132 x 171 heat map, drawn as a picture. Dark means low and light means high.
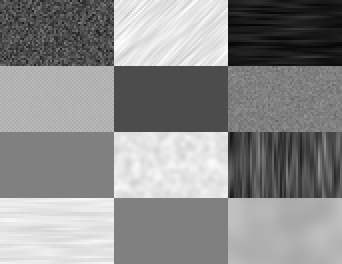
The table splits into 4 rows of 3 panels. Panel 1,1: low, fine-grained. Panel 1,2: very high, slanting up to the right, faint in contrast. Panel 1,3: very low, streaked across, faint in contrast. Panel 2,1: high, checkered, faint in contrast. Panel 2,2: low, flat. Panel 2,3: middling, fine-grained, faint in contrast. Panel 3,1: middling, flat. Panel 3,2: very high, blotchy, faint in contrast. Panel 3,3: low, streaked downward. Panel 4,1: very high, streaked across, faint in contrast. Panel 4,2: middling, flat. Panel 4,3: high, smooth, faint in contrast.
